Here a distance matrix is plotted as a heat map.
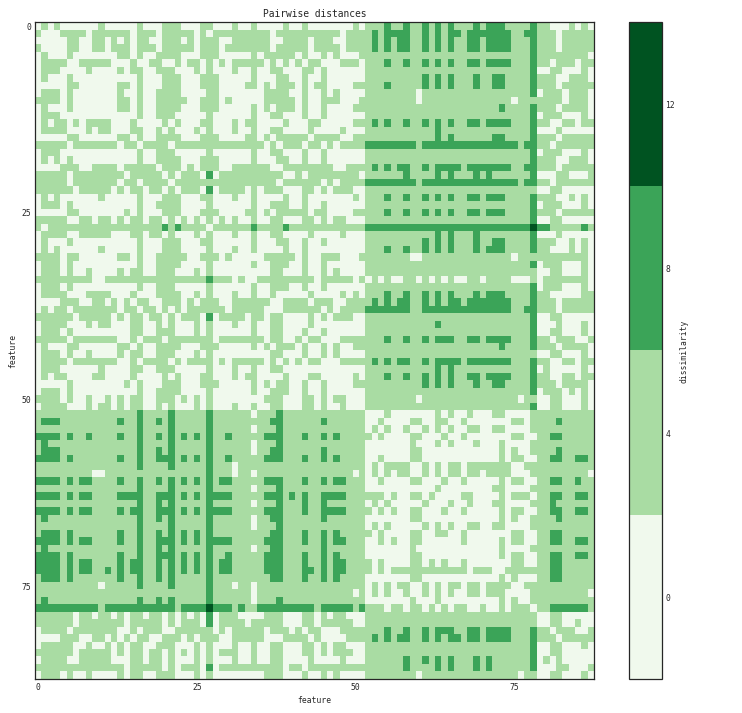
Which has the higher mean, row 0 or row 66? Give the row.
66
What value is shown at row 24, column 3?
4
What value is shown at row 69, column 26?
4
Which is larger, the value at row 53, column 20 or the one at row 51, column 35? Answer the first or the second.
the first
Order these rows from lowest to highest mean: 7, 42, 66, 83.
7, 83, 66, 42
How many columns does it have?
88
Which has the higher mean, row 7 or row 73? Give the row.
73
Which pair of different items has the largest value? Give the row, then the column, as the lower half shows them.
78, 27
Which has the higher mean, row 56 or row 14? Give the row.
56
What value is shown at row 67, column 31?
4
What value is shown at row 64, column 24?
4
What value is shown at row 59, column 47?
4
